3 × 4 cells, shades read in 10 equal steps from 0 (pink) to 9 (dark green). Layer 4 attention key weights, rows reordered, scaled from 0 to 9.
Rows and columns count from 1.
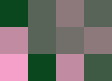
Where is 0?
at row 3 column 1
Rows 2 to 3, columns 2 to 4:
6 5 4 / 9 2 7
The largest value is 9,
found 2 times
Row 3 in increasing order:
0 2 7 9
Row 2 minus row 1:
-7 0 1 -2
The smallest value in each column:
0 6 2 4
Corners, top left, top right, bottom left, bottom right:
9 6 0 7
